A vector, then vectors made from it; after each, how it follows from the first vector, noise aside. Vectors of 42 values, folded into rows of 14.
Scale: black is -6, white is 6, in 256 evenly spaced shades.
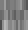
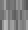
copied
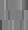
partly zeroed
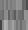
copied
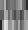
scaled up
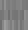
shrunk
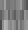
copied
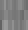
shrunk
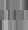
copied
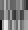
scaled up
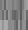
sign-scrambled
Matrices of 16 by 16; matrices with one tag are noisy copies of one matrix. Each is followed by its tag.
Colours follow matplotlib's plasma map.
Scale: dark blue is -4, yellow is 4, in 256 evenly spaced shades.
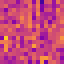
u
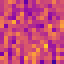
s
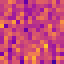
s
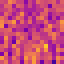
s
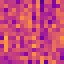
u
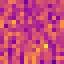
s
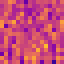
s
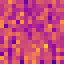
s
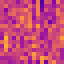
u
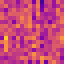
u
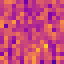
s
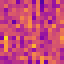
u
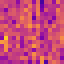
u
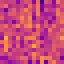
u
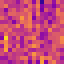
u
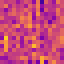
u
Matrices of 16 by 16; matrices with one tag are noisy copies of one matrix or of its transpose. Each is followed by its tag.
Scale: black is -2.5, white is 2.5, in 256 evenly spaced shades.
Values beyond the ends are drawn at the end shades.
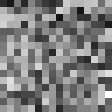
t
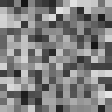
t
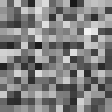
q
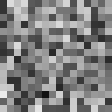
t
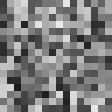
t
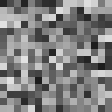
t
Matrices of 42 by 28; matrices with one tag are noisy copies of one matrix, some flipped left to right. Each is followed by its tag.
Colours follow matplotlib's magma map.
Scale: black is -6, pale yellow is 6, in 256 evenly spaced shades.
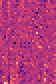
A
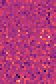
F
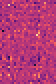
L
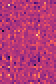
L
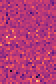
F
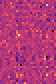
L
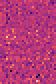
F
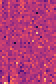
A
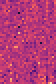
A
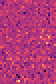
F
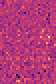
F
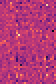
L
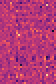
L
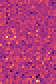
F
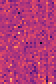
A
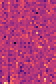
A
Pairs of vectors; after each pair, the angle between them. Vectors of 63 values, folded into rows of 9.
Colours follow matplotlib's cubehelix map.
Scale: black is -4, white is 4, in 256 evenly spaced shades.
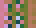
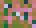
orthogonal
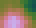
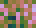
partly opposed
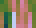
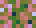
partly opposed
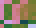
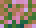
partly aligned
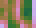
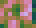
nearly opposite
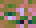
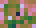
partly aligned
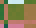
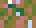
partly aligned
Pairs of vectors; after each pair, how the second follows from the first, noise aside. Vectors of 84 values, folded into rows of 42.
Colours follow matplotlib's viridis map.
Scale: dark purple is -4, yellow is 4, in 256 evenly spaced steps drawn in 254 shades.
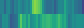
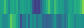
negated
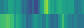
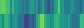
wrapped around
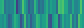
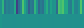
partly zeroed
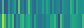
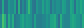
shrunk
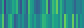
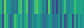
negated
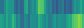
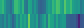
negated
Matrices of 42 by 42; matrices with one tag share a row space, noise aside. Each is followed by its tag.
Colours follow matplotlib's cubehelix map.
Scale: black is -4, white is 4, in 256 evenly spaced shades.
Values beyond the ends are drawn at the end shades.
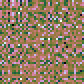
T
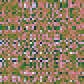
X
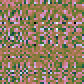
T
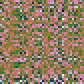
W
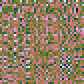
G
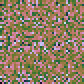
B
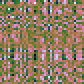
T
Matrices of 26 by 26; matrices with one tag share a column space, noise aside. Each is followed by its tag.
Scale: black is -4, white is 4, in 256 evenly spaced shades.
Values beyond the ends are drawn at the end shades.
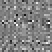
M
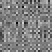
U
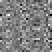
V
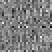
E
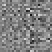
V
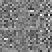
V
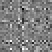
M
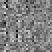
U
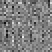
U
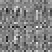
E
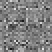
M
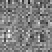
U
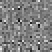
M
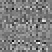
M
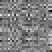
V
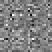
V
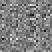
V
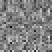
E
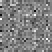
V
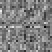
E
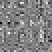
U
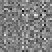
V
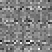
M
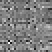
M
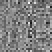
U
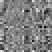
E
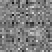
U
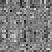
U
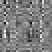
U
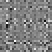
M
